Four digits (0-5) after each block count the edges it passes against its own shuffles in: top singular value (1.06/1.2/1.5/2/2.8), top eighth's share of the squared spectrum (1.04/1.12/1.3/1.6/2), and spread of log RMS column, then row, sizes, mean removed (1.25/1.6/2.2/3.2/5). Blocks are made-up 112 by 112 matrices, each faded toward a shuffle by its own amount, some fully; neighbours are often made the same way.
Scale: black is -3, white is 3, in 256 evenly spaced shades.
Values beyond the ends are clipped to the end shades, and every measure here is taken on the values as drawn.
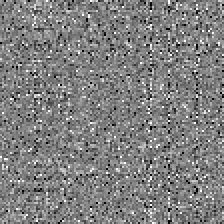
4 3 2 1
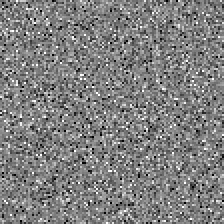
0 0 0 0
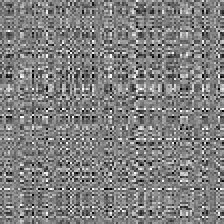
5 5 4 4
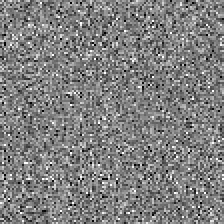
4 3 2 1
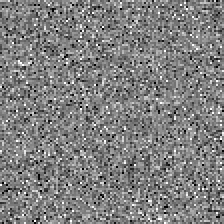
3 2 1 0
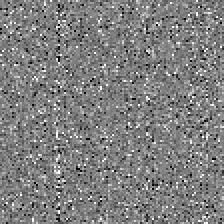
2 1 2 0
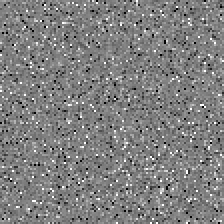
0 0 0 0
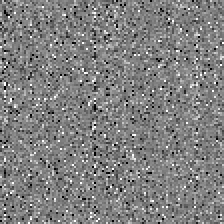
1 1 2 0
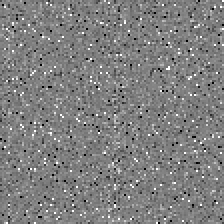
1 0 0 0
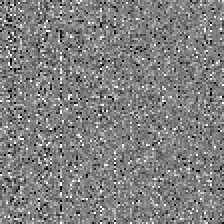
1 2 3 0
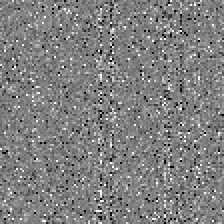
2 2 2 0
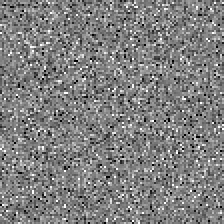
2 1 0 0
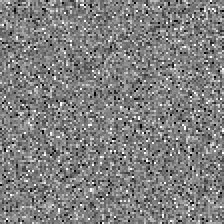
2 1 0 0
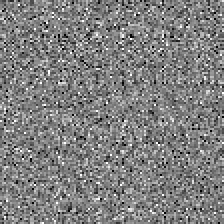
4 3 2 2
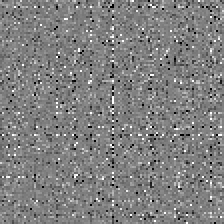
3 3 3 2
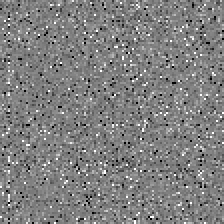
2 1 2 1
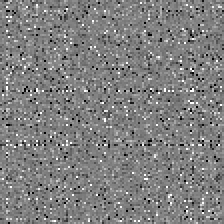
2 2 2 2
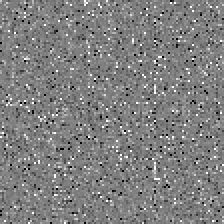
1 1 0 0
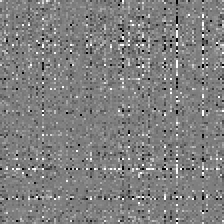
3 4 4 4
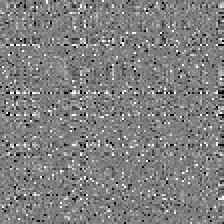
5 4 2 2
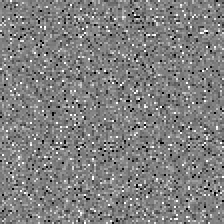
3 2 1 1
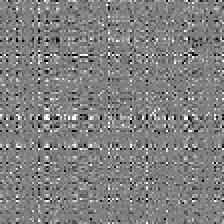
5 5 4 4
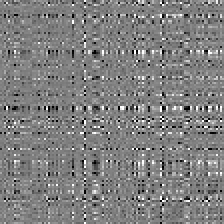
5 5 4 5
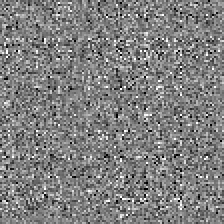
1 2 3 3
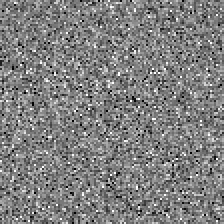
0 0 0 0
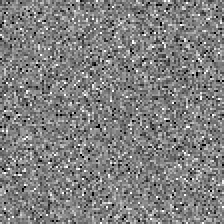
0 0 0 0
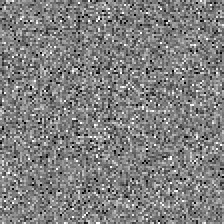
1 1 1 2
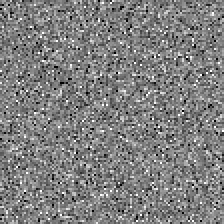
0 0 0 0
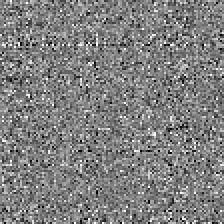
1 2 3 3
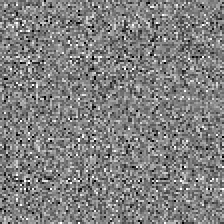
1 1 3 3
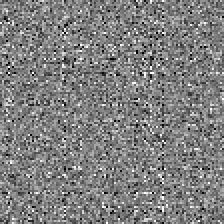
1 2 3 3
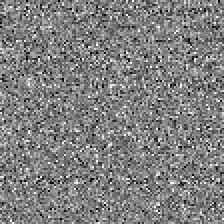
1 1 2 2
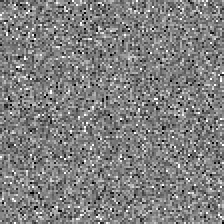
0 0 0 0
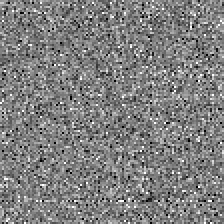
1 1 1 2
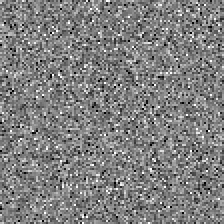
0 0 0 0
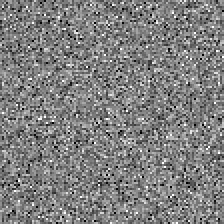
0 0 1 1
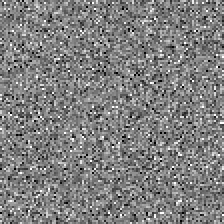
0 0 1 1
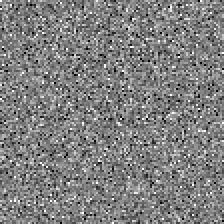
0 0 0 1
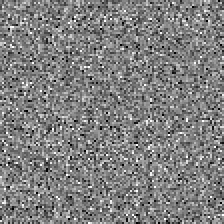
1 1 1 1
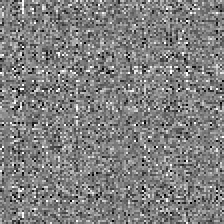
1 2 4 4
